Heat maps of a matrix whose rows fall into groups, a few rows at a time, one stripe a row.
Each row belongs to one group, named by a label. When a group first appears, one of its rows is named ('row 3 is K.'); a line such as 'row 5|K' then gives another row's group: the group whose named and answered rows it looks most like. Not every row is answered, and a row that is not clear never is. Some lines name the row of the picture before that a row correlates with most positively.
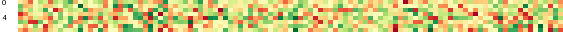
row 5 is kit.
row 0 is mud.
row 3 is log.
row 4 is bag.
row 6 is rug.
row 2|bag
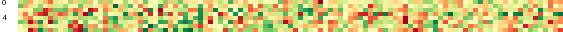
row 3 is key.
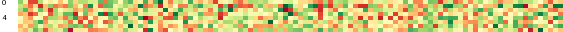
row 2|kit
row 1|key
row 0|kit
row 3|mud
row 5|rug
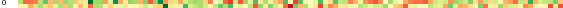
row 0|mud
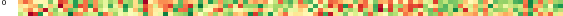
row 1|key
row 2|key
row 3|kit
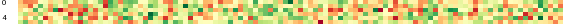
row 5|kit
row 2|key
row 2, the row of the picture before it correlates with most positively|1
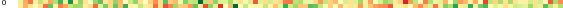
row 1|key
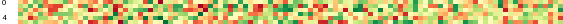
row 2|bag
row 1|bag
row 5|bag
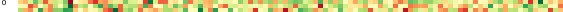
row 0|rug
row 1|mud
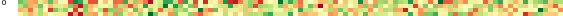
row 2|mud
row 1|kit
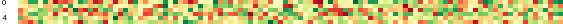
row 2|key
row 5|mud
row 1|log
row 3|bag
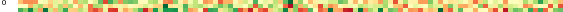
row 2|bag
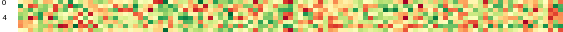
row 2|bag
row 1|bag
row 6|key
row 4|kit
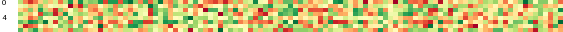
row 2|bag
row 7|rug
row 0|mud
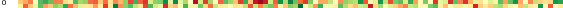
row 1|rug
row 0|bag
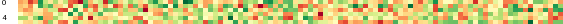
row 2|key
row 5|key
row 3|log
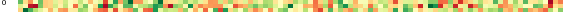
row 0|rug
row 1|kit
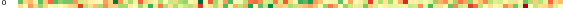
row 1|kit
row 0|rug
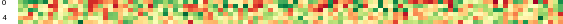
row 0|bag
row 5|rug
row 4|mud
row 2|bag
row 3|mud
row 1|bag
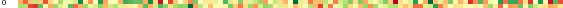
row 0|log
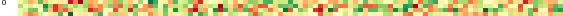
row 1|bag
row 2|bag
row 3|log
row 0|kit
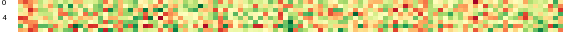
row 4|log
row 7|mud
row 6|bag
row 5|mud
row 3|key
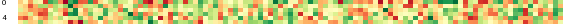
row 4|log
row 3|key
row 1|mud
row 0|key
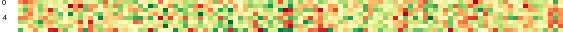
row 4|log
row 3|log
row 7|bag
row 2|kit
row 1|kit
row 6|log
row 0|mud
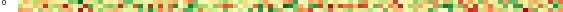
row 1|key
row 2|log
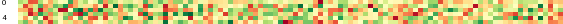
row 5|kit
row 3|mud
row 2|key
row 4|rug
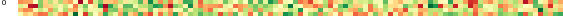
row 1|kit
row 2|mud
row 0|log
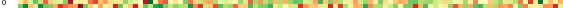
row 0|rug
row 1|kit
